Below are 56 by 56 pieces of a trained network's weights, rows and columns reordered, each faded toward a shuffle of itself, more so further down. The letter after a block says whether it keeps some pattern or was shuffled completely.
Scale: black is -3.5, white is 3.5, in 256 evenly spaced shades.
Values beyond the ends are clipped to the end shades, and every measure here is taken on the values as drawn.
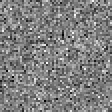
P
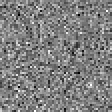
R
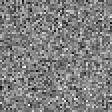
P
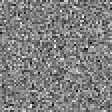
P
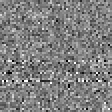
R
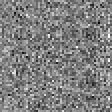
R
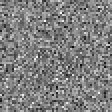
P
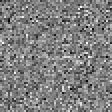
R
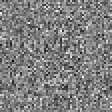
R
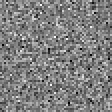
P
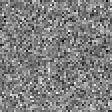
P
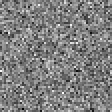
P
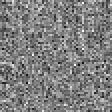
R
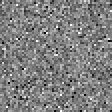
P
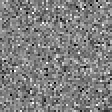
P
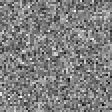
P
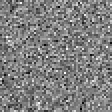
P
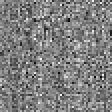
R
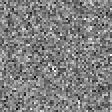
P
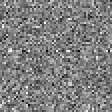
R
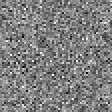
R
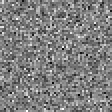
P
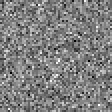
P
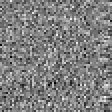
R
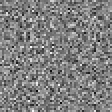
R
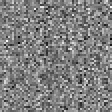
R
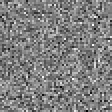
P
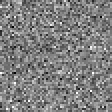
R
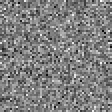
P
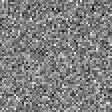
P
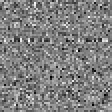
R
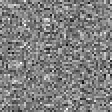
R
